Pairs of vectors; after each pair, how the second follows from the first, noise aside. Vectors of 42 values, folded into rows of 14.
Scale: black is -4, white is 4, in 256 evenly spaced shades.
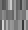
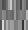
copied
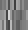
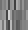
copied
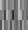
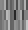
reversed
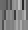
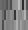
copied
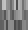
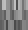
copied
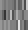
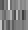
reversed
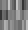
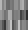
reversed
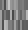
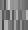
copied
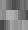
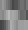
copied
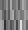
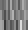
copied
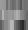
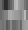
reversed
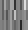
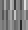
copied
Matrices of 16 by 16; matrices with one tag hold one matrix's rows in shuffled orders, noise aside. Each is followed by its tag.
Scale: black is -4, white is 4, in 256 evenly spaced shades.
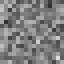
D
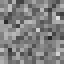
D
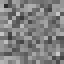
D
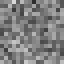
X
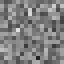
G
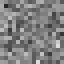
D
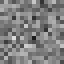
X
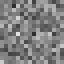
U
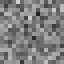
G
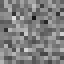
X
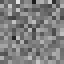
U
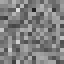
U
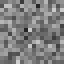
G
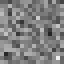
D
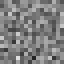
U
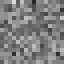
X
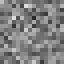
X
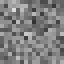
X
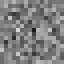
U
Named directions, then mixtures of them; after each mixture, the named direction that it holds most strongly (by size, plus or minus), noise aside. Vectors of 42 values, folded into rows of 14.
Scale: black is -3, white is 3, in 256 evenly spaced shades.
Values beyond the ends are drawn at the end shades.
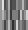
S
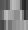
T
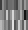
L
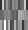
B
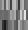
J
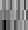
J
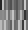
L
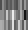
L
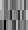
S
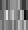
T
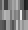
T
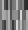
S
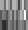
J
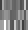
B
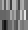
J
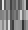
B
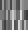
L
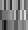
J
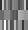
B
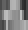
T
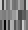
B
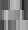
T
